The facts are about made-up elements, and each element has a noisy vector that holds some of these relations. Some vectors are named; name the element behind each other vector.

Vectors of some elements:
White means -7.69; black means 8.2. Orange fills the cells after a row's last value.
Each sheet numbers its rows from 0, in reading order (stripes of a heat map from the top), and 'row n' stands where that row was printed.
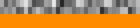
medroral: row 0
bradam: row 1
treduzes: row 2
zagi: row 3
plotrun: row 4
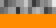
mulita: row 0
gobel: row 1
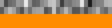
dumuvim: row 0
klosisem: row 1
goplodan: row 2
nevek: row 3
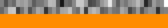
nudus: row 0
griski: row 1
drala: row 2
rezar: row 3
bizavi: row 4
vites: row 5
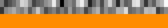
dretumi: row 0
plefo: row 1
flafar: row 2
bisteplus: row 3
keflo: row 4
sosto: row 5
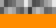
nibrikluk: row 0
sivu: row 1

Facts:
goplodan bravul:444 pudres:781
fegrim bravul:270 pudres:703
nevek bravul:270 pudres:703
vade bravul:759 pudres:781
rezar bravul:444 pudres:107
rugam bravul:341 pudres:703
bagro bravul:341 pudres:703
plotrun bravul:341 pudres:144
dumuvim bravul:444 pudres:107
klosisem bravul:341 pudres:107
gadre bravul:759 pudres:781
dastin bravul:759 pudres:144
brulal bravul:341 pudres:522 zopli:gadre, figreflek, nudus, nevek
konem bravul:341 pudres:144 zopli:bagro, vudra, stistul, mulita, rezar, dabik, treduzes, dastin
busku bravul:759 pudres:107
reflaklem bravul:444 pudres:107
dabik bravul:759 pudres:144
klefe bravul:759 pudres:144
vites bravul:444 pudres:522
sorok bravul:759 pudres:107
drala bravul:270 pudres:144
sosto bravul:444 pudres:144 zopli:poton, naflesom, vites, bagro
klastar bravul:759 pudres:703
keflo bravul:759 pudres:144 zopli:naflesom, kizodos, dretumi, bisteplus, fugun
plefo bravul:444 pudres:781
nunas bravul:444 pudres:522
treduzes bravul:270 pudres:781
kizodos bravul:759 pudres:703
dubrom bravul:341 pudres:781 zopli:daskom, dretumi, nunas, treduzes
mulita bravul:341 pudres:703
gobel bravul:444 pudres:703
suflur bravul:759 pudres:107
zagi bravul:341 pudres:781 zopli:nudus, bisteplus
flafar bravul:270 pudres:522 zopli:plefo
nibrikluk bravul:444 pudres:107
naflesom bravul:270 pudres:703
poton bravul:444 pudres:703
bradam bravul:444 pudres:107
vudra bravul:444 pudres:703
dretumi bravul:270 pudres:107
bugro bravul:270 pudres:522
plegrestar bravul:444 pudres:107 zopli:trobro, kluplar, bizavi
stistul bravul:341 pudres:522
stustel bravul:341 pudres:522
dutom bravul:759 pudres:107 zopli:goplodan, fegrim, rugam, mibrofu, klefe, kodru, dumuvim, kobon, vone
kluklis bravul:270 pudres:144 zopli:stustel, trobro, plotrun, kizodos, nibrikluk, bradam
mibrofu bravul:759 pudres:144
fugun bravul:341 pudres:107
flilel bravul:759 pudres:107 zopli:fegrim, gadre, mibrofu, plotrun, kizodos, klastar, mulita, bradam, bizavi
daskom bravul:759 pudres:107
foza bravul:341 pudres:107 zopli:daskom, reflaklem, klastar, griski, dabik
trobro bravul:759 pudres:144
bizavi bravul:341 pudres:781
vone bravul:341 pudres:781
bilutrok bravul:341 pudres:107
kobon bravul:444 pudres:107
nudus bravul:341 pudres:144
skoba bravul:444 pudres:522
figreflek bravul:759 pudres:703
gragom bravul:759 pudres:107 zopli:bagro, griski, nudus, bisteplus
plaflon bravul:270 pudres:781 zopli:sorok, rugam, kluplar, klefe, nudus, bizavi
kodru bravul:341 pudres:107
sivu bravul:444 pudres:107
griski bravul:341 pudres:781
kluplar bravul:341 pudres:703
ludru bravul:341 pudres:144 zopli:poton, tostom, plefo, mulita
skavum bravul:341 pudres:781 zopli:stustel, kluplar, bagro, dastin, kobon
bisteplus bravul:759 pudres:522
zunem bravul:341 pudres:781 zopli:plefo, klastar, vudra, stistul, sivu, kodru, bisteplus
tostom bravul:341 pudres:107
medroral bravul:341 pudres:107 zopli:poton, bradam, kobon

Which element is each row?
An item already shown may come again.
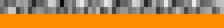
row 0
nudus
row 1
treduzes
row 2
flafar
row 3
foza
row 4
treduzes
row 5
skoba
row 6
poton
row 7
fugun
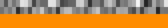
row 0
zunem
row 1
gragom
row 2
daskom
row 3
figreflek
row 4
plegrestar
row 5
nunas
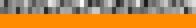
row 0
stustel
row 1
dubrom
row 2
plegrestar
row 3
dastin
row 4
nunas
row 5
fegrim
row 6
ludru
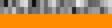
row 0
kluklis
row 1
bugro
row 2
dubrom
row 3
tostom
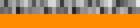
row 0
brulal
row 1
skavum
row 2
brulal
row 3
ludru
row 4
vudra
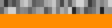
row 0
dabik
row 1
kodru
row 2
konem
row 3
stistul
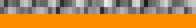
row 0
gadre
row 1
sorok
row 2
dretumi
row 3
dubrom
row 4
vade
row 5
naflesom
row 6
fugun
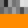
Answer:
plaflon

